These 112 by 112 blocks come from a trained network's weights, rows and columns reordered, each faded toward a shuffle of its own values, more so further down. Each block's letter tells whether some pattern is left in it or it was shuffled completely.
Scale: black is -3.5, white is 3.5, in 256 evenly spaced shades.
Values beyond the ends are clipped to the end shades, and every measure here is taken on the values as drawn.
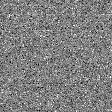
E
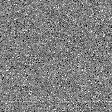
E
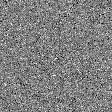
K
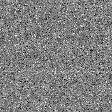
E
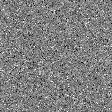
K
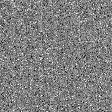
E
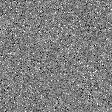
K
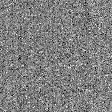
E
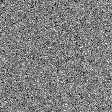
E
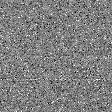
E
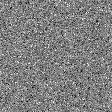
K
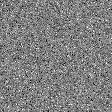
K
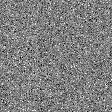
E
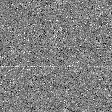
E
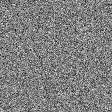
K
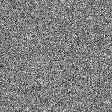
E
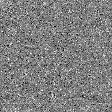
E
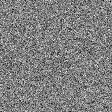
K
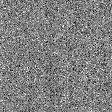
E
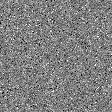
K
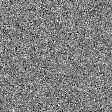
K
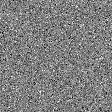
K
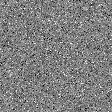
K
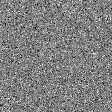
K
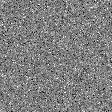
K
